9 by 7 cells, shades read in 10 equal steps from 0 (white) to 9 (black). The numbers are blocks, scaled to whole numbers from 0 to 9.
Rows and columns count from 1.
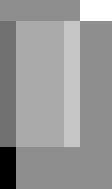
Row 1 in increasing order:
0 0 4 4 4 4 4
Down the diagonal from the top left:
4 3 3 3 2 4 4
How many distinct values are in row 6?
4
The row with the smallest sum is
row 1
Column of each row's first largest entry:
1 1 1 1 1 1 1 1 1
